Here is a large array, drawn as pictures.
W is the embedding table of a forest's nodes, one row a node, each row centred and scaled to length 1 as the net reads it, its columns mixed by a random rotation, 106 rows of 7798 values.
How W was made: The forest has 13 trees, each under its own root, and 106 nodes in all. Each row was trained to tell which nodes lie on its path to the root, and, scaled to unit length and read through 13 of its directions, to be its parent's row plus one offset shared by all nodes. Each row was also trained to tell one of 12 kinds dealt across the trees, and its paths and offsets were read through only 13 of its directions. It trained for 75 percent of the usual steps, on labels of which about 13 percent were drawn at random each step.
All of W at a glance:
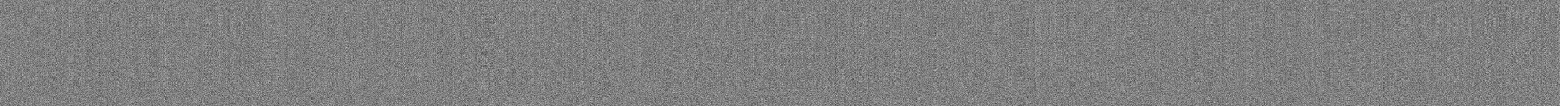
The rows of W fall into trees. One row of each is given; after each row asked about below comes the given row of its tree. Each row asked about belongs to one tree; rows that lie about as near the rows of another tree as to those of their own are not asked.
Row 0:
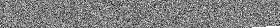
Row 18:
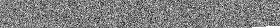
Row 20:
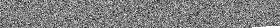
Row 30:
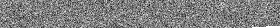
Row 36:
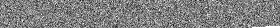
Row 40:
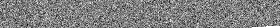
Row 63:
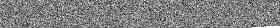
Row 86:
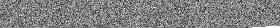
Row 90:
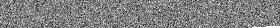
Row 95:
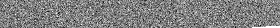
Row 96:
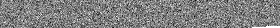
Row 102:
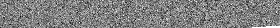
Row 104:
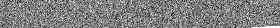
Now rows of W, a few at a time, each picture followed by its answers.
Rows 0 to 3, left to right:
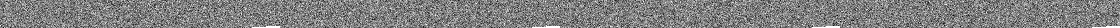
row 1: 104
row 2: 20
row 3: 20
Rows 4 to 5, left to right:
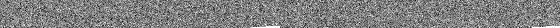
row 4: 0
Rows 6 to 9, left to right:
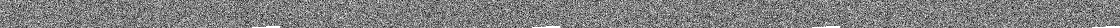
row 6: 30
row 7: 102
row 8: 0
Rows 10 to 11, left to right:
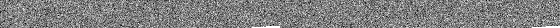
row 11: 102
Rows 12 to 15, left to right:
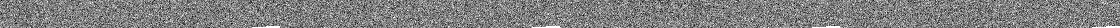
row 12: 40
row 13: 36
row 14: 18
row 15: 18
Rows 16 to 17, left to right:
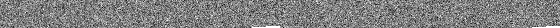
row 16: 102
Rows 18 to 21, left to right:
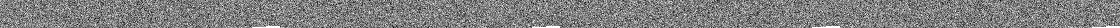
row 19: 30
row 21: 18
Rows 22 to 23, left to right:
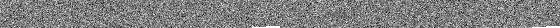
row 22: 30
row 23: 18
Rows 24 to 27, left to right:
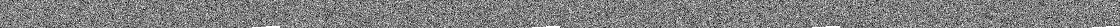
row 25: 104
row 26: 104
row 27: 0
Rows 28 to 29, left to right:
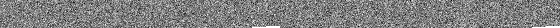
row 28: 30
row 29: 95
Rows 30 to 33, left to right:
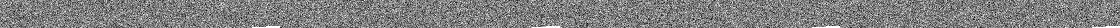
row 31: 102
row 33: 30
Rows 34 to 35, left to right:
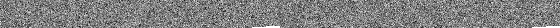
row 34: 86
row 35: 30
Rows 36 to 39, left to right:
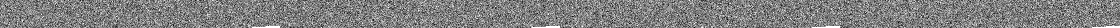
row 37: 36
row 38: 95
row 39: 102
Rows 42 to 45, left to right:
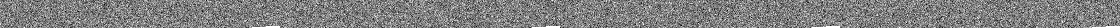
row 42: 86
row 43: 20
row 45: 40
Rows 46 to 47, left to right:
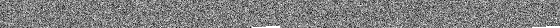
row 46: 102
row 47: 104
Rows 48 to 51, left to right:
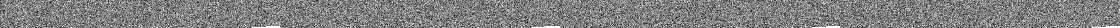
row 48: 95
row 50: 0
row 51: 30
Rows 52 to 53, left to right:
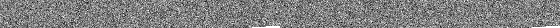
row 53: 36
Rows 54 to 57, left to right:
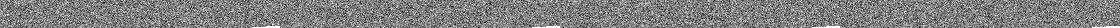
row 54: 0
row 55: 104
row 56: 0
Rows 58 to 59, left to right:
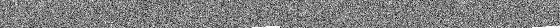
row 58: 95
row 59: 102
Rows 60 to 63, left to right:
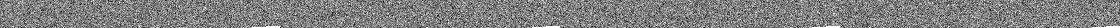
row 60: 0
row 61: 104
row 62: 0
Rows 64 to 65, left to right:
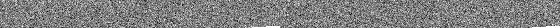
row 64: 95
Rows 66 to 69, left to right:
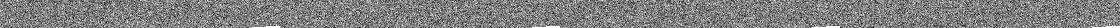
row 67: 104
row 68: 30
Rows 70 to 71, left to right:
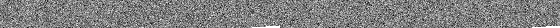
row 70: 102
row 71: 20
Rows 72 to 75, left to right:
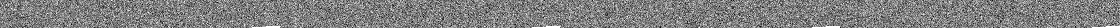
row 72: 36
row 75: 102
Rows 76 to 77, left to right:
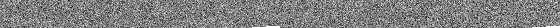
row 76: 30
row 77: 95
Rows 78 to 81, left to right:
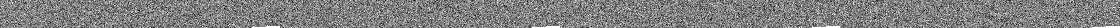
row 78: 20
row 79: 20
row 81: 0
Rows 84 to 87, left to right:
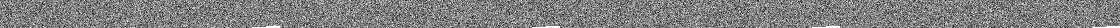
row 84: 86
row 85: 95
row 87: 20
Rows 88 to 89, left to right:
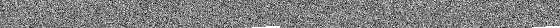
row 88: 95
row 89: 96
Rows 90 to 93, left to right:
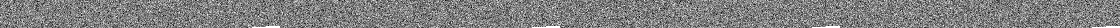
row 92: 86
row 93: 20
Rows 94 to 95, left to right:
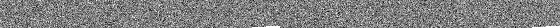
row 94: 63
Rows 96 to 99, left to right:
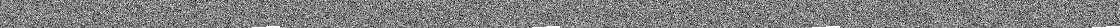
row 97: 18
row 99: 104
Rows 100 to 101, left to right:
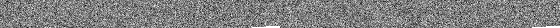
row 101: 104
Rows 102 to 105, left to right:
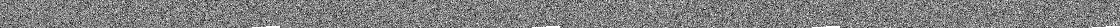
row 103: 40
